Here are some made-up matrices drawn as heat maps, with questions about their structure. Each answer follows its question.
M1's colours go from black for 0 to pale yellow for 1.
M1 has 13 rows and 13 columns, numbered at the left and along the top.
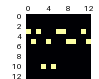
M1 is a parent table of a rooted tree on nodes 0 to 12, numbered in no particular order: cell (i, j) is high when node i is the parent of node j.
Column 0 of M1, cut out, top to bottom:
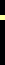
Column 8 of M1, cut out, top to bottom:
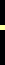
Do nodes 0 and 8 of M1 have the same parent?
no
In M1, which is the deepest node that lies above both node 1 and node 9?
5
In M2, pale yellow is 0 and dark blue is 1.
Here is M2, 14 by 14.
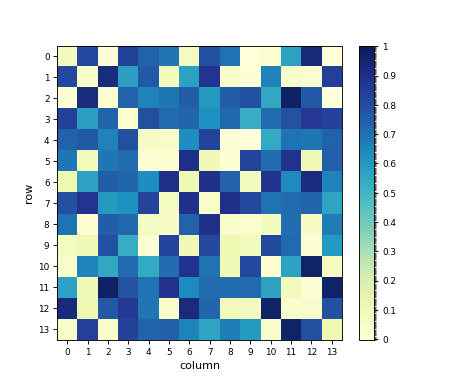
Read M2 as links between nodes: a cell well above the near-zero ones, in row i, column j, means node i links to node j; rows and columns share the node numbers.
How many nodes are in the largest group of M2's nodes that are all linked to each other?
7
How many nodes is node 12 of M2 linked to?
8
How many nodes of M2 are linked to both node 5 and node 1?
6
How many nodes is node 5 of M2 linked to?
8
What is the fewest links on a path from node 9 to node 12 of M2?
2
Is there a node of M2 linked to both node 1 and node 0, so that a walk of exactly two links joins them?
yes
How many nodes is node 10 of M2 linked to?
10
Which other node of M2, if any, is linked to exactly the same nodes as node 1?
node 12
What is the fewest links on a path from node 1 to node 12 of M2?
2
